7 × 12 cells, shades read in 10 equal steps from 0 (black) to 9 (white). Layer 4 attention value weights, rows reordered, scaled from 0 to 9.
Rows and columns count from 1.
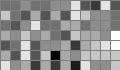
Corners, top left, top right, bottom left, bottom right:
4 3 8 7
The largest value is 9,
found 2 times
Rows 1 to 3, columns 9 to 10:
3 2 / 7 5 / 4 5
